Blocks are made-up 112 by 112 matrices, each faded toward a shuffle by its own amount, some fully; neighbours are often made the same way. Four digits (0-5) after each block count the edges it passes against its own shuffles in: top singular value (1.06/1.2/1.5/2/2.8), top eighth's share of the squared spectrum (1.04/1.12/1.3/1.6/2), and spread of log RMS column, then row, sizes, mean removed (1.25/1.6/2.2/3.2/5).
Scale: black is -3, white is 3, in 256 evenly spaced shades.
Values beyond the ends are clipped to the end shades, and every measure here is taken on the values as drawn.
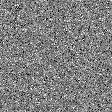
0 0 0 0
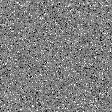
0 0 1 0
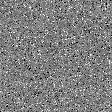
0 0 0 0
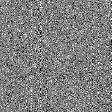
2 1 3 0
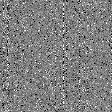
2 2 3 0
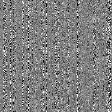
2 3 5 0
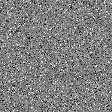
0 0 0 0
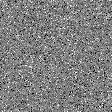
0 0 0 0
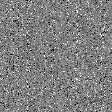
1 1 2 0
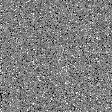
1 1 2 0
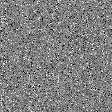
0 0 2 0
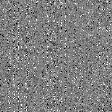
2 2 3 0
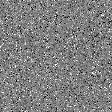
0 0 2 0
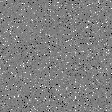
3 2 1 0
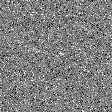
2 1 0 0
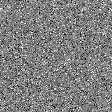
2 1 0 0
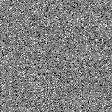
3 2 1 0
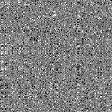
4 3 2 2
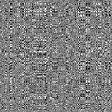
5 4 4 3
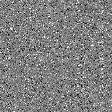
3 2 1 0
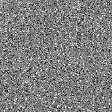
3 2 1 1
